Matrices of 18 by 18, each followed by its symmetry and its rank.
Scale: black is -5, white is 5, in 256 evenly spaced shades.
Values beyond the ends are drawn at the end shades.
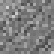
symmetric, full rank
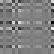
neither, rank one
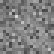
symmetric, full rank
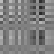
neither, rank one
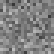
neither, full rank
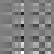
neither, rank one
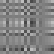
neither, rank one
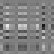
neither, rank one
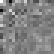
symmetric, rank three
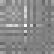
symmetric, rank two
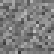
neither, full rank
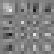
symmetric, rank two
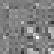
symmetric, rank three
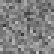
neither, full rank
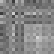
symmetric, rank two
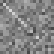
symmetric, full rank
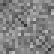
symmetric, full rank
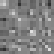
symmetric, rank three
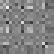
symmetric, rank three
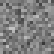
neither, full rank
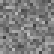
neither, full rank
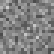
symmetric, full rank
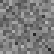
symmetric, full rank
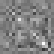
symmetric, rank three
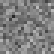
neither, full rank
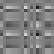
neither, rank one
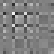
symmetric, rank two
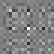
symmetric, rank three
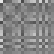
symmetric, rank two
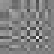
symmetric, rank two
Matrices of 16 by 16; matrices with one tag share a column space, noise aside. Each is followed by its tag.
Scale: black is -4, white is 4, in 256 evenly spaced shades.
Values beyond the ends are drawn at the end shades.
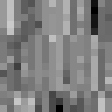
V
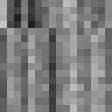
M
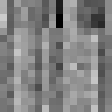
M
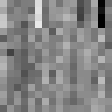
M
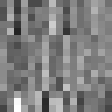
V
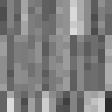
V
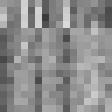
M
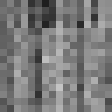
M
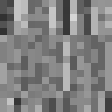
V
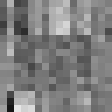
V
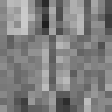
V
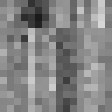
M
